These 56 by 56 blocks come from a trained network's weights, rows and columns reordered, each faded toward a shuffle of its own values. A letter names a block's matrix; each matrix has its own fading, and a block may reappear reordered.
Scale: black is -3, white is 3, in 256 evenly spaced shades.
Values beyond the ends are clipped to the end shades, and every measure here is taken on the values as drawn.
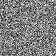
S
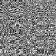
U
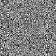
U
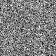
S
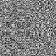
U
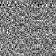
U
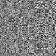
U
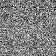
S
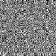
U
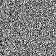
S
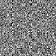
U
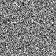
S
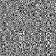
U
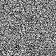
S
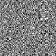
U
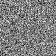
S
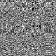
U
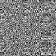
U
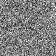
S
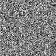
S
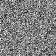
S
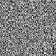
U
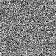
S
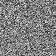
S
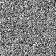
S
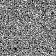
S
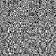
U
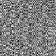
U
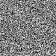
S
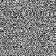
U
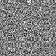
U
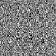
U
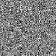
U
